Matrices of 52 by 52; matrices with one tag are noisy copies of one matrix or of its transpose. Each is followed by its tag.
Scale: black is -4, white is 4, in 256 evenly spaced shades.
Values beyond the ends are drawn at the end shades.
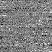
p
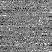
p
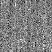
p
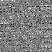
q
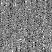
p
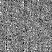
q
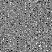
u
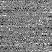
p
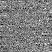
p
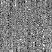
p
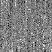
p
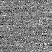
p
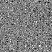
u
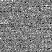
q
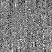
p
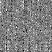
q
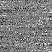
p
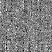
q
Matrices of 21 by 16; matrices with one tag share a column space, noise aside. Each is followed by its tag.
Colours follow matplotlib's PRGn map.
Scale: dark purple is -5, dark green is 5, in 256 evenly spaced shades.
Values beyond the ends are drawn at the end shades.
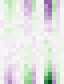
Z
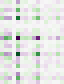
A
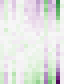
Z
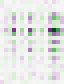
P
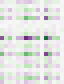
A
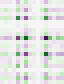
A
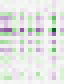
P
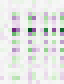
P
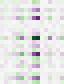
A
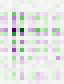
P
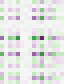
A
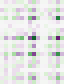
A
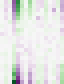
Z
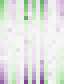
Z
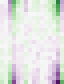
Z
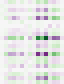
A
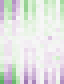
Z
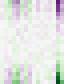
Z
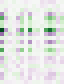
P
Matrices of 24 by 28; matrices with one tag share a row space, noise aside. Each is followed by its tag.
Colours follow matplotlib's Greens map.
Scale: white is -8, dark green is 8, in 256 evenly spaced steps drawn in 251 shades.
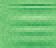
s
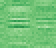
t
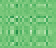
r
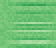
s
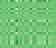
r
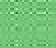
r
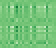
r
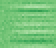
s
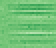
s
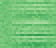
s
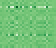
r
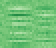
t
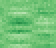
t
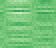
t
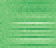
s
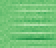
s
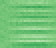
s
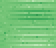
s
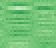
t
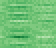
t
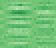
t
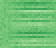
s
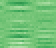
t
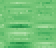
t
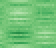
t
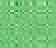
r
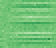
s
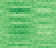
t
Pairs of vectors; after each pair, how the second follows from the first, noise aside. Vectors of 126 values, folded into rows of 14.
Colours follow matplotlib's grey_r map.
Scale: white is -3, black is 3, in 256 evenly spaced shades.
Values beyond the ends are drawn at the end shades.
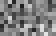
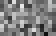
negated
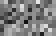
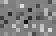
partly zeroed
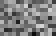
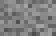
shrunk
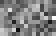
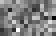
negated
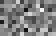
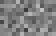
shrunk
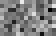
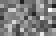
negated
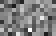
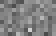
shrunk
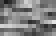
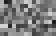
sign-scrambled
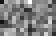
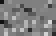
partly zeroed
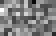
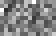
sign-scrambled
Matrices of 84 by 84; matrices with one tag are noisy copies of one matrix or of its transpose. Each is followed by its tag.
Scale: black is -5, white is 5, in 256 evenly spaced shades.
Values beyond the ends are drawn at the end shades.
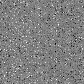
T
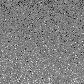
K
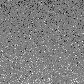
K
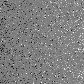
K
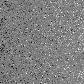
K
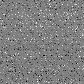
T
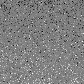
K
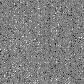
T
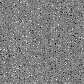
T
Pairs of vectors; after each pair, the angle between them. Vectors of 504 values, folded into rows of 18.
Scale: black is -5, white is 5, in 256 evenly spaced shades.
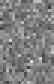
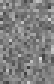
nearly parallel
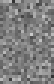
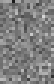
nearly parallel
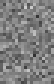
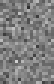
partly aligned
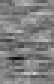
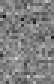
partly opposed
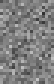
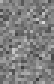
nearly opposite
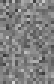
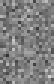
partly aligned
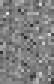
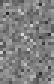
nearly opposite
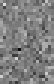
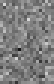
nearly parallel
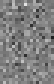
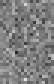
partly aligned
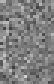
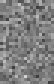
nearly parallel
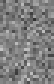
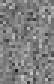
partly aligned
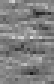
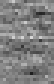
nearly parallel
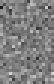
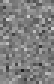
orthogonal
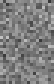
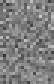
nearly parallel
